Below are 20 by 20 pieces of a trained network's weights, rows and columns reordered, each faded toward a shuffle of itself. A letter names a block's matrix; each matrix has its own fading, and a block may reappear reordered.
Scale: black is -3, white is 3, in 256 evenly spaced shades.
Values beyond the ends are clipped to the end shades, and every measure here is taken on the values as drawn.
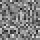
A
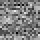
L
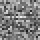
L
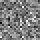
A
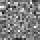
A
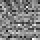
L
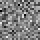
A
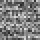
L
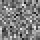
A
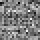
L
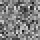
A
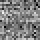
L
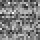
L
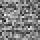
L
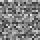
L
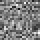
A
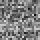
L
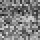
L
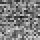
L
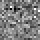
A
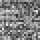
L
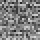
L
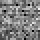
L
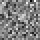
A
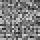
L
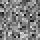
A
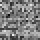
L
